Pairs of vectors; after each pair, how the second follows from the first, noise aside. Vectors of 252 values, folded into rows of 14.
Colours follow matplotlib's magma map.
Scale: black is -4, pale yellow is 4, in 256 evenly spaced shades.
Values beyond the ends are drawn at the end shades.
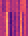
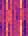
wrapped around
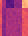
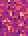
shuffled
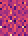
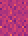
shrunk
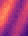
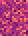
shuffled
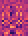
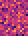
shuffled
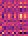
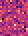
shuffled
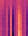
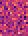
shuffled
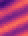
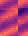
wrapped around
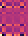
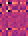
wrapped around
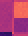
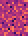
shuffled
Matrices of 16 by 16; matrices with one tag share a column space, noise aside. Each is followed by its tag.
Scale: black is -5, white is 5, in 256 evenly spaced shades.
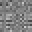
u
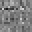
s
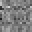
s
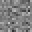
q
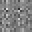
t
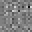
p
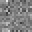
q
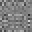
u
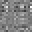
p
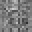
t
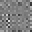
u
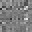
s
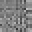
t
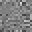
u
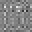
p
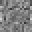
s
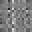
t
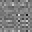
u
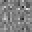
s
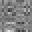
q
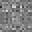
p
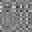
p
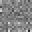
q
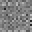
u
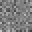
q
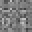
t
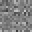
q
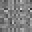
t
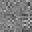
u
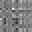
t
